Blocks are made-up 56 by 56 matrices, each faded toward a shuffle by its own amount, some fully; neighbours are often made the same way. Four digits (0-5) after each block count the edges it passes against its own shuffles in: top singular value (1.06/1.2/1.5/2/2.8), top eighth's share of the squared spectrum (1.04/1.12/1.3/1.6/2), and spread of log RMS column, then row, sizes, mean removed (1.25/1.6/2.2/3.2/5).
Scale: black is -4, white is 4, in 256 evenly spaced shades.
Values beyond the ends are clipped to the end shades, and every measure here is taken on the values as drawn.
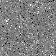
0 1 1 0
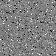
0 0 0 0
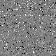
1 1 0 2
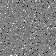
0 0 0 0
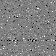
2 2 0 1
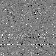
3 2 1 2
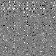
2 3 2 2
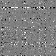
3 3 2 3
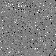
1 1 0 0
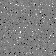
0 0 0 0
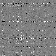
2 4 2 2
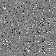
1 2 1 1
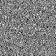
3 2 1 0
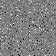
2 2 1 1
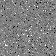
1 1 0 0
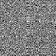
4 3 2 2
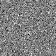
1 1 0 0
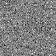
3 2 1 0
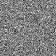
3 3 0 0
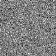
3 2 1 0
